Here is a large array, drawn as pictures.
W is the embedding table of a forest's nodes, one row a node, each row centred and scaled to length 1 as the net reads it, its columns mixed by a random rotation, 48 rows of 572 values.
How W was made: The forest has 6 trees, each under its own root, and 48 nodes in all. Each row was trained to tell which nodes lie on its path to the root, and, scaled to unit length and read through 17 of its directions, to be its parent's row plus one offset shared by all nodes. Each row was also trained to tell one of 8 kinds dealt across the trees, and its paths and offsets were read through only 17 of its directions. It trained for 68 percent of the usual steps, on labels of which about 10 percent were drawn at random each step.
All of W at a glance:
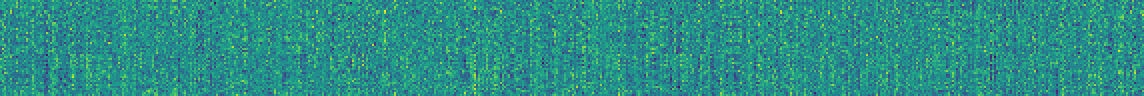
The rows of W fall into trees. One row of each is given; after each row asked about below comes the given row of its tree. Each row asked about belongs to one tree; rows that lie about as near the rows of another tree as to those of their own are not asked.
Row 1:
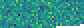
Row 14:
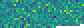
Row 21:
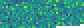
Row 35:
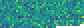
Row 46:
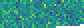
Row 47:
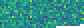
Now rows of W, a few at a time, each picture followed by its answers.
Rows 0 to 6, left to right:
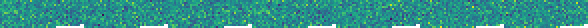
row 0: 46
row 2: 47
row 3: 46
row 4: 21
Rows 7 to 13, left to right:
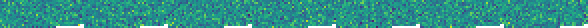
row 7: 47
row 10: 35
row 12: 21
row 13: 21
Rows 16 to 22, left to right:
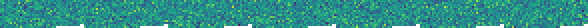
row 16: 35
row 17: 14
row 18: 14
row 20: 35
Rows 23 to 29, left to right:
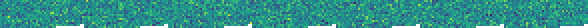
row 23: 1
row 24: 14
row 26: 14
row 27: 21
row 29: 21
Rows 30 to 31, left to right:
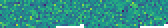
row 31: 14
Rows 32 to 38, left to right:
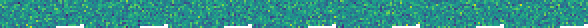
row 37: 21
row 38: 21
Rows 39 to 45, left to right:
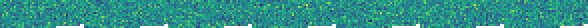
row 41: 14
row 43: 1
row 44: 21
